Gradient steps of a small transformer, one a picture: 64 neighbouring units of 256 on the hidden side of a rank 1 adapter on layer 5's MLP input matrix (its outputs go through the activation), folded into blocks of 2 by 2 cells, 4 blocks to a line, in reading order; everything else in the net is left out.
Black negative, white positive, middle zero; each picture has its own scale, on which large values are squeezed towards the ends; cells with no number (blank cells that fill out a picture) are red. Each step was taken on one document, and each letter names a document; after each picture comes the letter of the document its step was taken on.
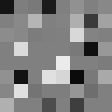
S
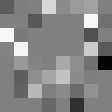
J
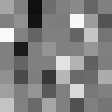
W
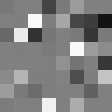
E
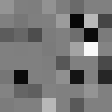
E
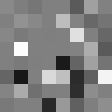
S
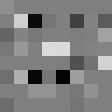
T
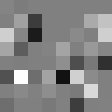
T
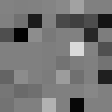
E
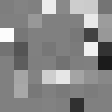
J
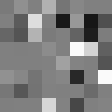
E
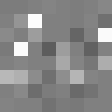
T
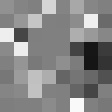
J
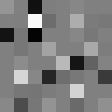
W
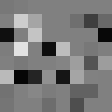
T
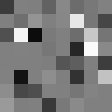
E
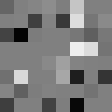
E
